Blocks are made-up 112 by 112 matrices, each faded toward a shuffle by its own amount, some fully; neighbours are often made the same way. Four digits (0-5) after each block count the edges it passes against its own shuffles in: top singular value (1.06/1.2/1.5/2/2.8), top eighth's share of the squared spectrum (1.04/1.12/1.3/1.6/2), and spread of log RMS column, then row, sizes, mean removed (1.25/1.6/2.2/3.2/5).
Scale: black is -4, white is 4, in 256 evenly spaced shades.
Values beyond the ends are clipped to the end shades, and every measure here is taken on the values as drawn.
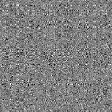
4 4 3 3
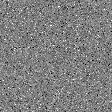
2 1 0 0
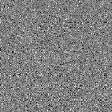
4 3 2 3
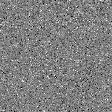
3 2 0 1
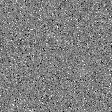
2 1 0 0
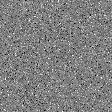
1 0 0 0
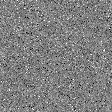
1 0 0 0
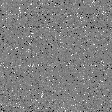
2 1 1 1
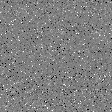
1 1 0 1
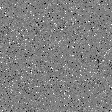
0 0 0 0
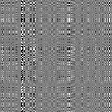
5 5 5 4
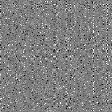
4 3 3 2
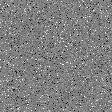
1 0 0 0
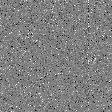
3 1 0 0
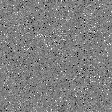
3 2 1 0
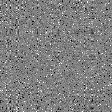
4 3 2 1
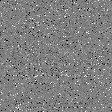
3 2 0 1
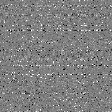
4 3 1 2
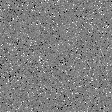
0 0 0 0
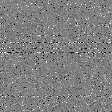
4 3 0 2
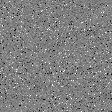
2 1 0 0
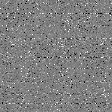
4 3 1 2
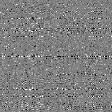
4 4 2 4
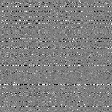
5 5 2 4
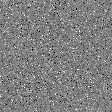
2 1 0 0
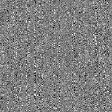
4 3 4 1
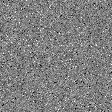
0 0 0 0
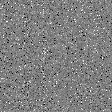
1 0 1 0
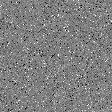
0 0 0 0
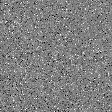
0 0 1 0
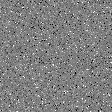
0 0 0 0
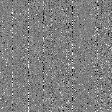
3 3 3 0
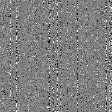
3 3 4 0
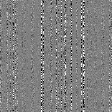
3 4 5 0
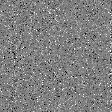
1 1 2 0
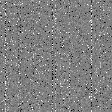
2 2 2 0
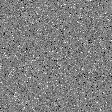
0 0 0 0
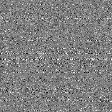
2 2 0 3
